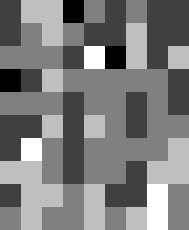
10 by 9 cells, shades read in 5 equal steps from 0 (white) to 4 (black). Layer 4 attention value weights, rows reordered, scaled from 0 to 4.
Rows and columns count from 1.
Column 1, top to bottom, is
3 3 2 4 2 3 3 1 3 2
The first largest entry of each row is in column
4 1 6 1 4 1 1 4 1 1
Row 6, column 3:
1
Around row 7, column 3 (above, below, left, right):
1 2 0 3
